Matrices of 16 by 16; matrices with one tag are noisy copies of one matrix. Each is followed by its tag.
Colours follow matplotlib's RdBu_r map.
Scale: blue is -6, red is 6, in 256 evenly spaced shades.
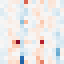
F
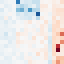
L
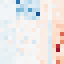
L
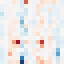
F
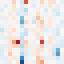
F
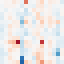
F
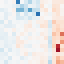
L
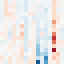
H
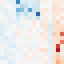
L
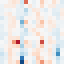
F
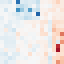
L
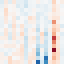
H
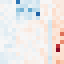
L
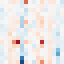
F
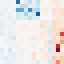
L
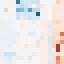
L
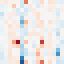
F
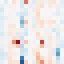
F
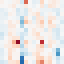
F
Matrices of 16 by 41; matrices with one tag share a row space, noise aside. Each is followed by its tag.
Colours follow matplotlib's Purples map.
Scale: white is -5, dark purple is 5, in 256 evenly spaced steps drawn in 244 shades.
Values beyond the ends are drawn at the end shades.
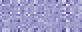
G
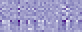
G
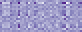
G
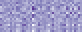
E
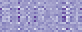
G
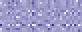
E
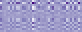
E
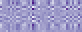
E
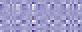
E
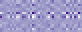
E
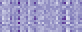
G
